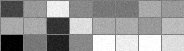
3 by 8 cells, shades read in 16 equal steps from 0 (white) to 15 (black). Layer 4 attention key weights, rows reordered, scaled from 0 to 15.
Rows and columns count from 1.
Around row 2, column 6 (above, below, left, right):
8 1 5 6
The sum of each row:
52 44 46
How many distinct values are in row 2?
5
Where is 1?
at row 1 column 3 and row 3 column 6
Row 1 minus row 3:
-4 -2 -12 0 8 7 5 4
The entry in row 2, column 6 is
5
